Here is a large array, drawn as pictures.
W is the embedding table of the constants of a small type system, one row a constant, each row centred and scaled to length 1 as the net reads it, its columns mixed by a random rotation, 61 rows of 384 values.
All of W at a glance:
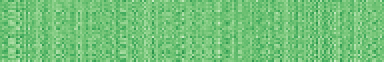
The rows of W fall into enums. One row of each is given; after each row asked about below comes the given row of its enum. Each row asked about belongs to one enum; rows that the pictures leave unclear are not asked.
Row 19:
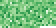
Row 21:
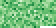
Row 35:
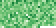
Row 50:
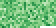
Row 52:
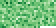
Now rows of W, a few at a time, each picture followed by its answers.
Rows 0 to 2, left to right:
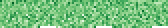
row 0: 35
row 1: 35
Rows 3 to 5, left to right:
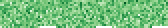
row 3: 19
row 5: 35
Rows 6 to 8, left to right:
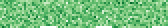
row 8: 52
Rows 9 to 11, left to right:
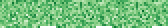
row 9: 35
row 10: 50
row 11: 50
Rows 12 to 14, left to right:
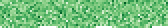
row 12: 19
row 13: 19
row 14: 35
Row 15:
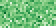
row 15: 19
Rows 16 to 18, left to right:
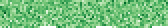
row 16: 19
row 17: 50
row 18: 35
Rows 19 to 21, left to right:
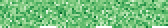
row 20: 19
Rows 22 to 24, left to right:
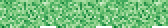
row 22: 50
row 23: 50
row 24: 50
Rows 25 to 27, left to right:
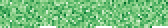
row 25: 19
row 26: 19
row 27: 35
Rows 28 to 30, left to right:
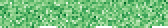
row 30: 35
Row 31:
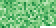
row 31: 50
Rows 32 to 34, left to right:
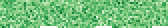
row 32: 50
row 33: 19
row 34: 52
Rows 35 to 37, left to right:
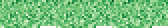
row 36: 35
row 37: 35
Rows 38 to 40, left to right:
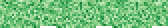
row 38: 21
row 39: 50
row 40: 50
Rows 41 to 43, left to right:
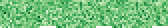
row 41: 19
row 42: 50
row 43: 50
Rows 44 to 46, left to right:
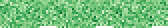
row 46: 19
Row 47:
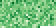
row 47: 35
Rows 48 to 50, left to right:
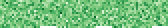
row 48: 21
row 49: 19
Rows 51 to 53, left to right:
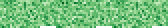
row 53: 50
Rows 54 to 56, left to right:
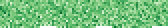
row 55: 19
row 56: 50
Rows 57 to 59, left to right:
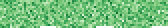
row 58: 35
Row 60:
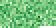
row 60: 19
